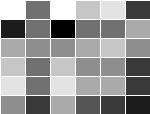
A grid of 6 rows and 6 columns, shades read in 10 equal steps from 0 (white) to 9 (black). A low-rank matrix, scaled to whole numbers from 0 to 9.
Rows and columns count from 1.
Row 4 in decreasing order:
7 5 4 4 2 2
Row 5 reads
1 5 1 3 3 7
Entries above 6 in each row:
1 2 0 1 1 3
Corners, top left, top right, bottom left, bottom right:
0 7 4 8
